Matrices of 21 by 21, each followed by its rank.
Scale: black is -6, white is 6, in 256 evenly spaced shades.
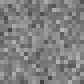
full rank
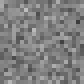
full rank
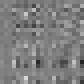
three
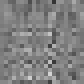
three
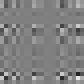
one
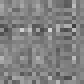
three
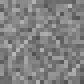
full rank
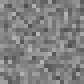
full rank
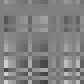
one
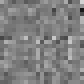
three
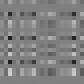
one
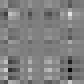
one
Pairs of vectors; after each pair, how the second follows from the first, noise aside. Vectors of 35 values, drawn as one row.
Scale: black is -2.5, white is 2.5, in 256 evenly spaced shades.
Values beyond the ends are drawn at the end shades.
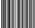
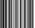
shuffled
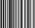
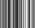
shuffled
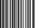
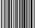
negated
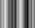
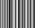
shuffled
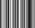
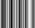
negated
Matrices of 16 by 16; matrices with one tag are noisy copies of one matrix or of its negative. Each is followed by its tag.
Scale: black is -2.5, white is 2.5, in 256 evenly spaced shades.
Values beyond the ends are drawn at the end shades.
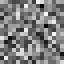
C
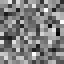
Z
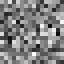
Z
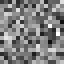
Z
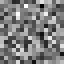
C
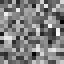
Z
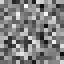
C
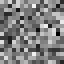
Z
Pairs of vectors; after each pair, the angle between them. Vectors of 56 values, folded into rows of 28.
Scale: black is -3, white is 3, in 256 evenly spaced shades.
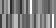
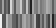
nearly opposite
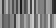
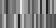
partly opposed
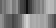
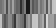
partly aligned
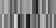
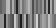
partly aligned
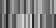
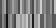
nearly parallel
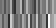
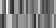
orthogonal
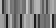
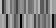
nearly parallel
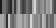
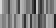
partly opposed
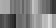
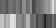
nearly opposite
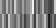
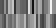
partly opposed
